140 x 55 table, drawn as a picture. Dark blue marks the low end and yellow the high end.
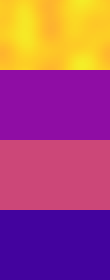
It is made of 4 by 1 panels. Panel 1,1: very high, smooth, faint in contrast. Panel 2,1: low, flat. Panel 3,1: middling, flat. Panel 4,1: very low, flat.
